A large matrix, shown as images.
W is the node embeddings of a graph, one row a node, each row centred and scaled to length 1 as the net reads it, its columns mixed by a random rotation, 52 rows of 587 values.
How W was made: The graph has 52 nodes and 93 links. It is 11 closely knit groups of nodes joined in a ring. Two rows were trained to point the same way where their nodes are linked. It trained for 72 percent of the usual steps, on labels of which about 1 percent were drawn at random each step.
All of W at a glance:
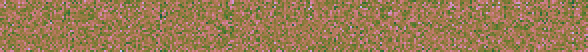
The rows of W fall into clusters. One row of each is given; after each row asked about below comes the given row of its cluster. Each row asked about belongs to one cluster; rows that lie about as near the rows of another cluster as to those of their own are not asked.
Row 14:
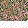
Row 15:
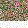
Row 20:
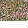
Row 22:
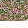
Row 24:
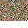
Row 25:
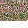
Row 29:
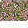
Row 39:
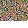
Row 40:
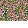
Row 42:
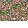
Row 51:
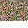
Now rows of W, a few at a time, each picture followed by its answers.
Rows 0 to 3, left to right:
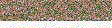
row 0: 25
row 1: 42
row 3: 42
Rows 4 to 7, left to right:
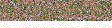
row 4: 24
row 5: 51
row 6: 42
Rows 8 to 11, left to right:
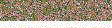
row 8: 15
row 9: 40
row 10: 51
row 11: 14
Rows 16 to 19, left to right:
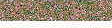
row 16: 51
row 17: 42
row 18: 14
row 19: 15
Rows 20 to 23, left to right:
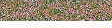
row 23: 22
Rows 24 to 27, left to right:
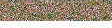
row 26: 39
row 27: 20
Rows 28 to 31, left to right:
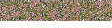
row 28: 20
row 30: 51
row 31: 15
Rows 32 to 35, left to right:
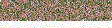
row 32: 29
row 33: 39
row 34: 22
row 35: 20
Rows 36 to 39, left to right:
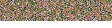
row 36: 24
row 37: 15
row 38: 40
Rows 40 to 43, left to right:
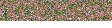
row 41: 42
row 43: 20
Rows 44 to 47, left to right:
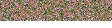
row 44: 22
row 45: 39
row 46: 40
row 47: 24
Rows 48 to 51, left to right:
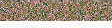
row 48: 22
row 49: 29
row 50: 51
